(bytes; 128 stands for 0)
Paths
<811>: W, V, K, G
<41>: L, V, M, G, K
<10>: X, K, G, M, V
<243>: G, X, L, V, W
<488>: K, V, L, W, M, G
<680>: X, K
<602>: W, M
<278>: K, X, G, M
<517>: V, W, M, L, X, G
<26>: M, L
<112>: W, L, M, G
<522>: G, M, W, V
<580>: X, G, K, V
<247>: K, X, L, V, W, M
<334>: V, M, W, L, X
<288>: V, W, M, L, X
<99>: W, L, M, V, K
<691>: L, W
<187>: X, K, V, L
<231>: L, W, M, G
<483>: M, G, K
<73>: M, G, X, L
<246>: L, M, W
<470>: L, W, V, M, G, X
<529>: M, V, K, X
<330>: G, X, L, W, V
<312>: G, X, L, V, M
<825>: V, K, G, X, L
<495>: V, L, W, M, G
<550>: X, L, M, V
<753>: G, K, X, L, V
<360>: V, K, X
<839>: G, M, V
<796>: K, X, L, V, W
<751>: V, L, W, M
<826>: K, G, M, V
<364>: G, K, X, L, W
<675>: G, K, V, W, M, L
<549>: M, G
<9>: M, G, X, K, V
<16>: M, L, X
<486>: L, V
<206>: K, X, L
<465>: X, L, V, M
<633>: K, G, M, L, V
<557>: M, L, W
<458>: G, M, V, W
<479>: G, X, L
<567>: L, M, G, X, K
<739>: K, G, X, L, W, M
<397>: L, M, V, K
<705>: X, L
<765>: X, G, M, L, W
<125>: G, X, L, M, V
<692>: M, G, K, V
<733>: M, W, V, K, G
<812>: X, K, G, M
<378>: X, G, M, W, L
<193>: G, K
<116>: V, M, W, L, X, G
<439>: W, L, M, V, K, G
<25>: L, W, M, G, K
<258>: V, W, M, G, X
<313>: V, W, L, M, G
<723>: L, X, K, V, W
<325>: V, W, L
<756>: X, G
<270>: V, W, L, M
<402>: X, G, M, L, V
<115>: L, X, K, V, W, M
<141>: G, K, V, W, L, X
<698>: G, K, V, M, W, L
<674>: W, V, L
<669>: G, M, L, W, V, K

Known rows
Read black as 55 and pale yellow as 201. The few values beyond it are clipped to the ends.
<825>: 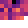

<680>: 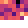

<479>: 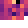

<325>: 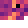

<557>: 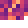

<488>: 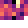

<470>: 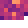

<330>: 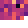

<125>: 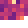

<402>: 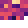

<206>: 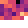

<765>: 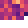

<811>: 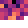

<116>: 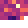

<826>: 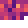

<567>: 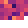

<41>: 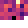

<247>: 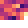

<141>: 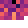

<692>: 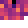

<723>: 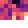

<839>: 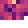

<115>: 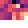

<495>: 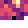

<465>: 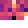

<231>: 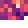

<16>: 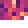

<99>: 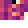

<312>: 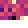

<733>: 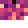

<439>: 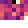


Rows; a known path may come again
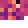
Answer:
<602>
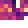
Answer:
<25>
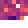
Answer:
<116>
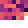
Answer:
<187>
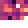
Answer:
<739>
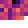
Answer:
<825>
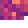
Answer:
<470>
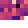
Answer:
<243>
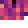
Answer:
<692>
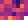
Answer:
<193>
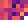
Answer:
<812>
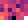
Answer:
<753>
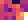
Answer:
<529>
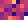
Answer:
<549>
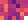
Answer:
<364>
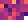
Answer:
<458>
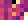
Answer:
<99>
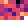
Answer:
<680>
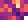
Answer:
<231>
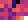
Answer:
<9>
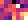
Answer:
<115>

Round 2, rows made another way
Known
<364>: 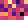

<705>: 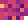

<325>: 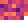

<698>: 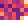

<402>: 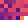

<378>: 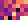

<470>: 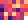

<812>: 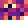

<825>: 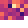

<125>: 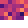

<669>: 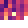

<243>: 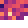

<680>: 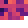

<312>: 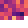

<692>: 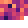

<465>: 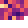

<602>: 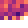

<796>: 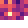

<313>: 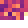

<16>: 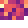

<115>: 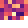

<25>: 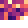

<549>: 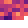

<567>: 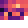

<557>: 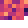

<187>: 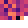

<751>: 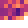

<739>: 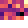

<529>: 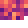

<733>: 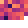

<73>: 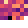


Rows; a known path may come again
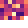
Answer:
<115>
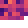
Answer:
<680>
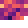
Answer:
<483>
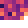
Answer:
<839>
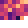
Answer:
<246>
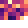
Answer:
<25>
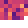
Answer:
<486>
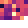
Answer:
<9>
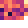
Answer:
<334>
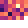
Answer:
<116>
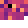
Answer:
<580>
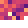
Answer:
<674>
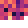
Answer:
<753>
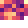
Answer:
<141>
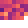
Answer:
<112>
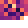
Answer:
<10>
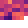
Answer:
<549>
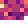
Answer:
<550>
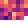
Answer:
<529>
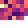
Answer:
<465>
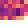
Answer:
<751>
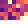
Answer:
<231>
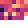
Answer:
<470>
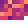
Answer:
<691>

